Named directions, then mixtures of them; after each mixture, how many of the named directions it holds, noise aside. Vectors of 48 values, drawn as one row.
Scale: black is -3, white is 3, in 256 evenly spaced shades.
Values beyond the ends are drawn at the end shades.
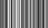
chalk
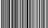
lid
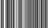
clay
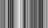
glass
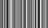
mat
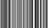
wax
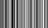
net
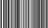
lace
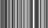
two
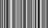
one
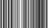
three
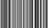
one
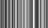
two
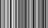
three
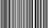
one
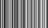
three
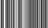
one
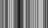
one
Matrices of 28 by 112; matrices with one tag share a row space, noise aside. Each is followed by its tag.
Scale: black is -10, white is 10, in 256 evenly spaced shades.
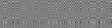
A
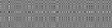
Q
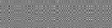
Q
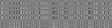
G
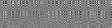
A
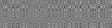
A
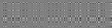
A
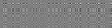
A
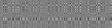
A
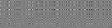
Q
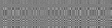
A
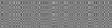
G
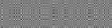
G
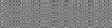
G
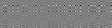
A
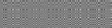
A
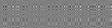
A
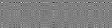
G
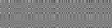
Q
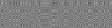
G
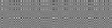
G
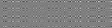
A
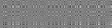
A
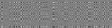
G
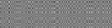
Q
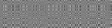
A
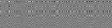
Q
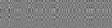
Q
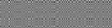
Q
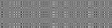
G
